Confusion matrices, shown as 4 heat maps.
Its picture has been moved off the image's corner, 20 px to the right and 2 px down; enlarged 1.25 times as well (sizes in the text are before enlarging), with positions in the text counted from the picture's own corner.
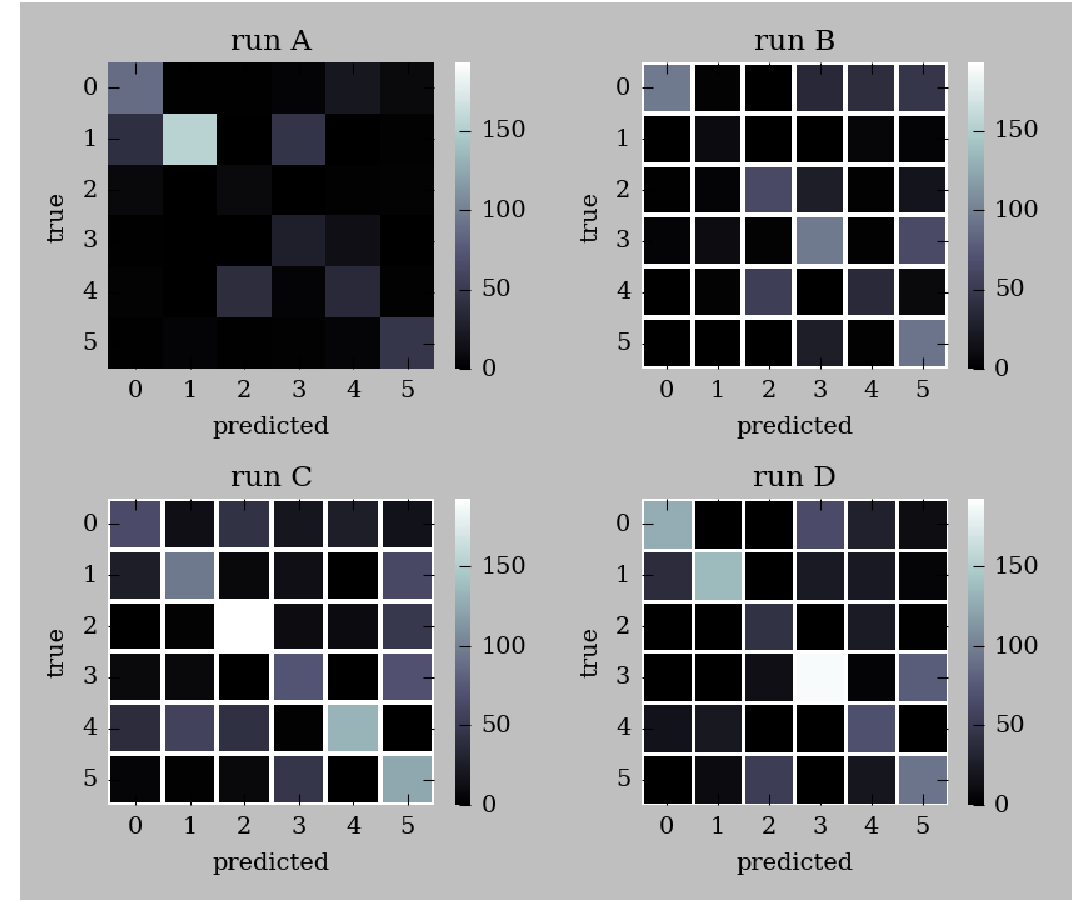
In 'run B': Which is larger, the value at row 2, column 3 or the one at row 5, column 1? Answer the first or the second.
the first
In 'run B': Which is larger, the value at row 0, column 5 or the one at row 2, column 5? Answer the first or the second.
the first
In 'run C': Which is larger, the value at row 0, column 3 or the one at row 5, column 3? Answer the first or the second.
the second
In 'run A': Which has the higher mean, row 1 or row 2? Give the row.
1
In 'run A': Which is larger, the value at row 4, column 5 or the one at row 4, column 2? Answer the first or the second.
the second
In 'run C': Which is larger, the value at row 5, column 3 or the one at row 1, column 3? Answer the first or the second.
the first
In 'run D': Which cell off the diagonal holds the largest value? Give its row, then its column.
3, 5
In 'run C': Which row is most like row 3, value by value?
5
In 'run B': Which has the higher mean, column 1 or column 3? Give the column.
3
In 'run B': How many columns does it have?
6
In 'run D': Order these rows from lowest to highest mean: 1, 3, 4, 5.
4, 5, 1, 3
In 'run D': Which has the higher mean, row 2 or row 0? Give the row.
0
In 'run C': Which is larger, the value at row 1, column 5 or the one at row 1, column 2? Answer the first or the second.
the first
